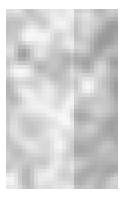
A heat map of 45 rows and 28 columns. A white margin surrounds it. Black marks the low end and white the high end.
A vertical seam about 60% of the way across splits the table, and the left part is higher. The bottom right is the smoothest part. On average the colour sits 80% of the way up the scale. The field is mottled with small blotches.
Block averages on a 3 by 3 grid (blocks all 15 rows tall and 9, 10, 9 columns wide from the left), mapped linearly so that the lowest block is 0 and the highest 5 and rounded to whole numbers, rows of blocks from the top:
4 4 0
5 5 2
4 5 0
